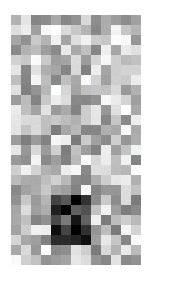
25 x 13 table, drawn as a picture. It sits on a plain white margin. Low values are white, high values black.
Average level on the scale: 30%. Odd rows or columns: none. Ninth with the highest average: bottom middle. Odd patch: higher, in the bottom middle.
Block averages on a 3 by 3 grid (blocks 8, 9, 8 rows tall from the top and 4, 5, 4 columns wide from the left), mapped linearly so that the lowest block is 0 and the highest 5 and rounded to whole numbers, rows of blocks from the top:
1 1 0
1 1 0
1 5 1
